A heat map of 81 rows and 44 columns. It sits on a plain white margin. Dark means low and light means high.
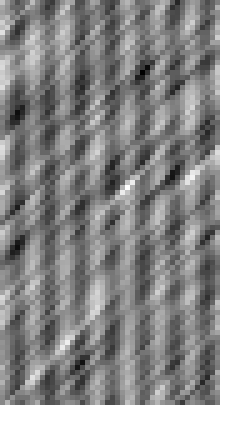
Histogram: bell-shaped. Average level on the scale: 50%. Stripes: upright, repeating 7 times. Odd rows or columns: none. Slope: none.
